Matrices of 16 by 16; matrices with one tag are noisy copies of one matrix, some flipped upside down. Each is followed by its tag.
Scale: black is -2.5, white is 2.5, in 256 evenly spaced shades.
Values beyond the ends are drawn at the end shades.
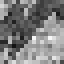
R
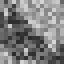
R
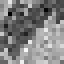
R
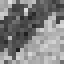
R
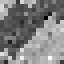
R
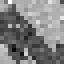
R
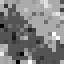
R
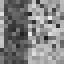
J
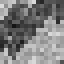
R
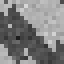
R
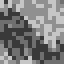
R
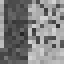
J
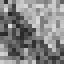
R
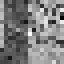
J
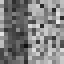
J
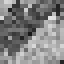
R
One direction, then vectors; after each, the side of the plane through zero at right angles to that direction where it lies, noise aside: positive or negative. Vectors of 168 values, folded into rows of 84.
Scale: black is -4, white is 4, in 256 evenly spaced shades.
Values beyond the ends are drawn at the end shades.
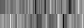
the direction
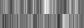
negative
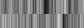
positive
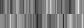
positive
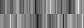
positive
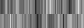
positive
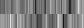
positive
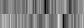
positive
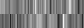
negative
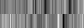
positive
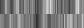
positive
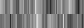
negative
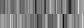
positive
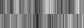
positive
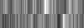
negative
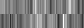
negative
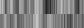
negative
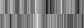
negative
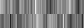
negative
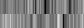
positive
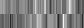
negative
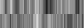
negative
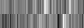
negative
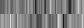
positive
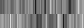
positive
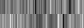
positive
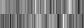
negative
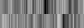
positive
